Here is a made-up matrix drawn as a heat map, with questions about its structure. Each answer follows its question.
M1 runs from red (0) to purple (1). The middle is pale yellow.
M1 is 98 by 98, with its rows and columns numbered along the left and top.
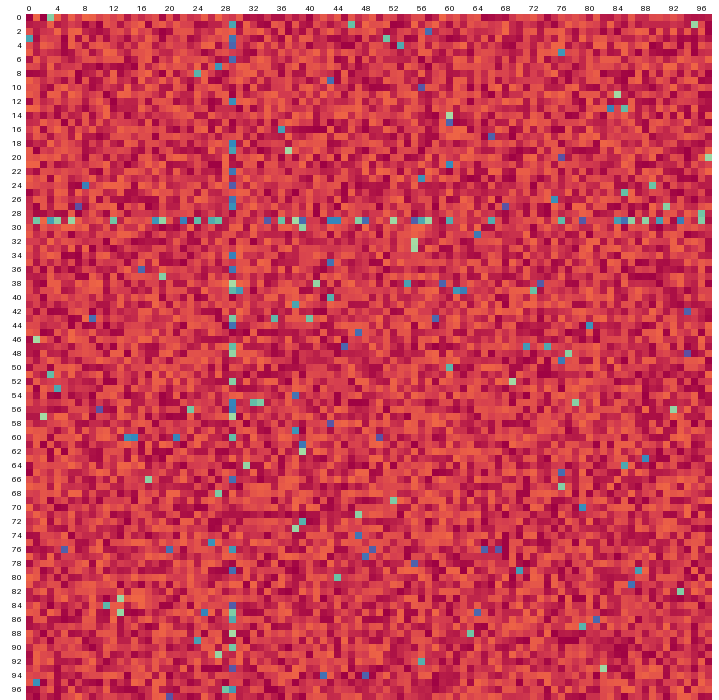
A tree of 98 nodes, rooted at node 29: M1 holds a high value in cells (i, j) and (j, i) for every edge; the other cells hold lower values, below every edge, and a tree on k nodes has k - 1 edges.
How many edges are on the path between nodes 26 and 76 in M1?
2
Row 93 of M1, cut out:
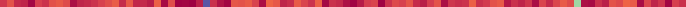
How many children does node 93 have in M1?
1
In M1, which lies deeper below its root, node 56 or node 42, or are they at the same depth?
node 42
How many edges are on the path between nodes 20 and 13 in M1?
4
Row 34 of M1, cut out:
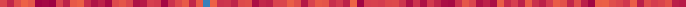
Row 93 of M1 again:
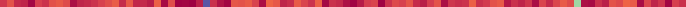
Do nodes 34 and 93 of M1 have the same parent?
yes
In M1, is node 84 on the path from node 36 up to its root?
no
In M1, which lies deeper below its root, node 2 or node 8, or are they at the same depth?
the same depth
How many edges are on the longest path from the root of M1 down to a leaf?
3
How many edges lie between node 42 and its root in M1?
3
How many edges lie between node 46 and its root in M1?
2
